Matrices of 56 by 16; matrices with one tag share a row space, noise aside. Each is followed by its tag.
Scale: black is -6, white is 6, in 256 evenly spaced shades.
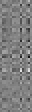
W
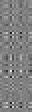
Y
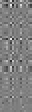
Y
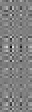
Y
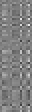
W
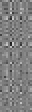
Y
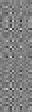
Y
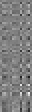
W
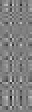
Y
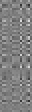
W
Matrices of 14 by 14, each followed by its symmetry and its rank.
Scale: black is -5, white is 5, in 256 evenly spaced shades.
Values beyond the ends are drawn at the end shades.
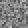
neither, full rank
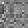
neither, rank three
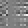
neither, rank two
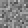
symmetric, full rank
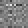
neither, rank three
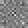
symmetric, rank three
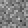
symmetric, full rank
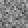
neither, full rank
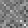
symmetric, rank three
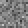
neither, full rank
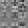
neither, rank two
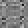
neither, rank two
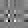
neither, rank one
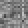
neither, rank three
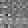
neither, rank three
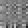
neither, rank two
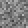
neither, full rank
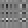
neither, rank one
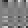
neither, rank one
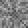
symmetric, full rank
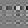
neither, rank one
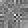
symmetric, rank three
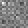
symmetric, rank three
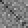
symmetric, full rank
